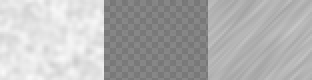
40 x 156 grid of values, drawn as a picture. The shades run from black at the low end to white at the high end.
The table splits into one row of 3 panels. Panel 1,1: very high, blotchy, faint in contrast. Panel 1,2: middling, checkered, faint in contrast. Panel 1,3: high, slanting up to the right, faint in contrast.
